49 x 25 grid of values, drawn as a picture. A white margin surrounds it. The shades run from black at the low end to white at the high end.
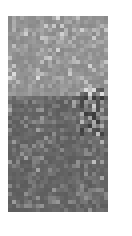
Seam: horizontal, 40% of the way down, the top part higher. Odd patch: rougher, in the middle right. Roughest part: middle right. Stripes: none.
